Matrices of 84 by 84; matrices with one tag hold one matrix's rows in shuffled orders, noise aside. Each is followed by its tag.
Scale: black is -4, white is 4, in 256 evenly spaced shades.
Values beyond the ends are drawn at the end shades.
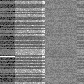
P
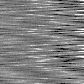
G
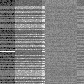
P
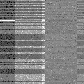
P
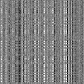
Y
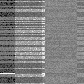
P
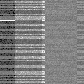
P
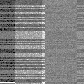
P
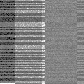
P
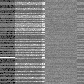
P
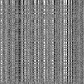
Y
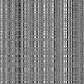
Y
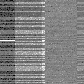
P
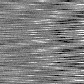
G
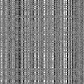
Y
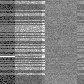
P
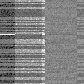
P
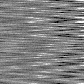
G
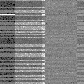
P
